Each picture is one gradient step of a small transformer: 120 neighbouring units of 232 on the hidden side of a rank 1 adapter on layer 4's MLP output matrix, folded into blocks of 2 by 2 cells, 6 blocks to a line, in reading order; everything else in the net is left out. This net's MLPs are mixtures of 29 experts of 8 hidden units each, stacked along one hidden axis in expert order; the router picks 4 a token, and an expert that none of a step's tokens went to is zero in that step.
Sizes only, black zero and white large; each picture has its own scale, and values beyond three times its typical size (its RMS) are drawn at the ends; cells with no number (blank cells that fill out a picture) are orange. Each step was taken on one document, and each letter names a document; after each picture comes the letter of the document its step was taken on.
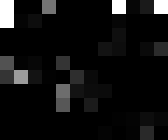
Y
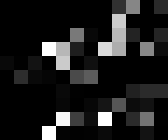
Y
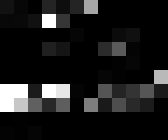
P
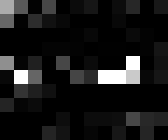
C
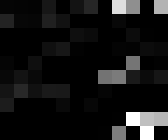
C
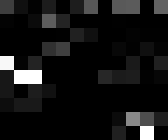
C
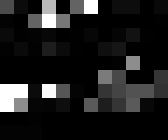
P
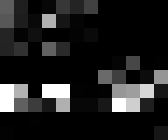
P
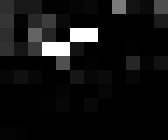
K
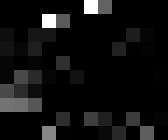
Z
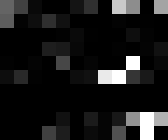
C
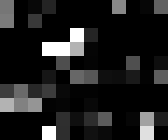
Y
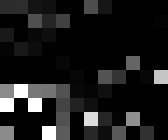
Z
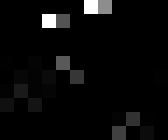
Z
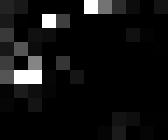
Z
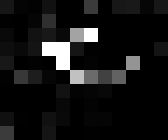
K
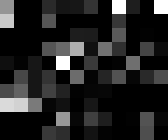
Y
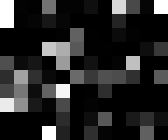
Y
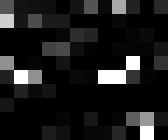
C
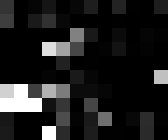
Y
